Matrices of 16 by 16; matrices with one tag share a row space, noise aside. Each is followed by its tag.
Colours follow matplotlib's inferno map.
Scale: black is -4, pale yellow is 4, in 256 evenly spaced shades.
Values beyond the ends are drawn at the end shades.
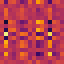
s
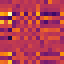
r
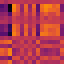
r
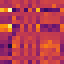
r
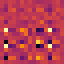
s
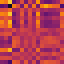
r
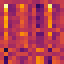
s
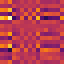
r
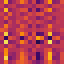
s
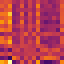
r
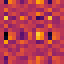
s
